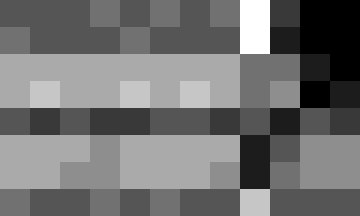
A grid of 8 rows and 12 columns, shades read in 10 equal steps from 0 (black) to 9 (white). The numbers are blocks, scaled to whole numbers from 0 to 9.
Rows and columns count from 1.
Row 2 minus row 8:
0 0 0 -1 1 -1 0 0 2 -2 -3 -3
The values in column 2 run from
2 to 7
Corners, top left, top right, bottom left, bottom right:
3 0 4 3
